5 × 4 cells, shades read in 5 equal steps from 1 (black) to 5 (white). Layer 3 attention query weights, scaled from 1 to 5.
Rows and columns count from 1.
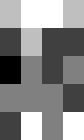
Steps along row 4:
same same down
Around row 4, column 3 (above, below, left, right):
2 3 3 2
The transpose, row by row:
4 2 1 3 2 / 5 4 3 3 5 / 5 2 2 3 3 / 4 2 3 2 5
